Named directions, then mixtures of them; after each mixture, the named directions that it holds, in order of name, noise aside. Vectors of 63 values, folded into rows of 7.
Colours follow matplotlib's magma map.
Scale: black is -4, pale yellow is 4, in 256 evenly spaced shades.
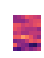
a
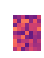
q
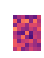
q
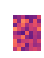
q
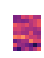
a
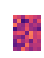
q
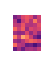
a, q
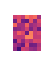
a, q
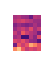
a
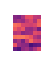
a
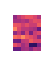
a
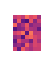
q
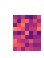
q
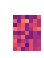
q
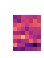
a, q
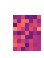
q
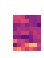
a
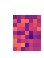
q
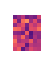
q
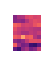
a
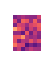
a, q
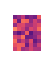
q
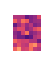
a, q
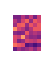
a, q
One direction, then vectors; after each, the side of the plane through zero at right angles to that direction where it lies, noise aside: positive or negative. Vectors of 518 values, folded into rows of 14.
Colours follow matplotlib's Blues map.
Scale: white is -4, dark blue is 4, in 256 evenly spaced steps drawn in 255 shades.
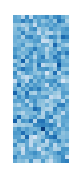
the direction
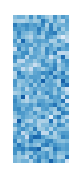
negative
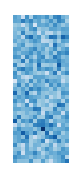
positive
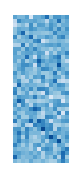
positive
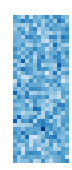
positive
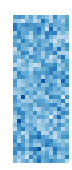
negative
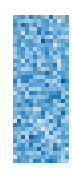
negative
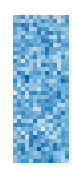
negative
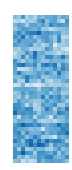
negative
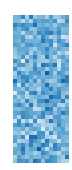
negative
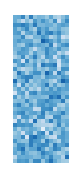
negative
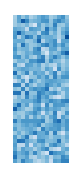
positive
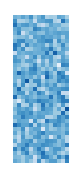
negative
